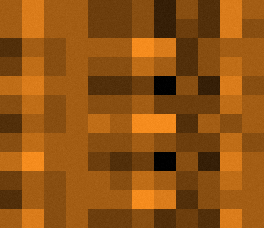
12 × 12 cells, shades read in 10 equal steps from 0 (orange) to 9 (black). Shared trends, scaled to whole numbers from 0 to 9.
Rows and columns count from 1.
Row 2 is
3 1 3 3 5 5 4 7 5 6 1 4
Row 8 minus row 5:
2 1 0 0 -2 -2 -2 -5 1 -2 1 0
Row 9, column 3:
3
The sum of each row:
45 47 39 42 51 44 37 43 48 41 39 46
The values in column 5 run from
2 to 6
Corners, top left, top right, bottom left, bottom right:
3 3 3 3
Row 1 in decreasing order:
7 6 5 5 4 4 3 3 3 3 1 1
